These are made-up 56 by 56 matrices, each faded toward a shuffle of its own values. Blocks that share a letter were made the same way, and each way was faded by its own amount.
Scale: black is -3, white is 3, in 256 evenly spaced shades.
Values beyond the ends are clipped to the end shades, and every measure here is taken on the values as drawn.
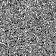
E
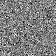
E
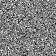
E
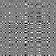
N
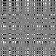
N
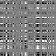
N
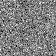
E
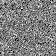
E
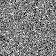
E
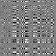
N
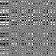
N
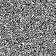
E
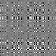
N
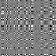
N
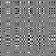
N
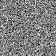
E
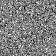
E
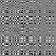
N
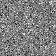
E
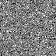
E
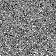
E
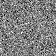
E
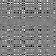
N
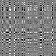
N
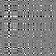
N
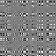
N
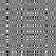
N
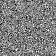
E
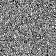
E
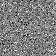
E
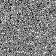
E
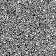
E
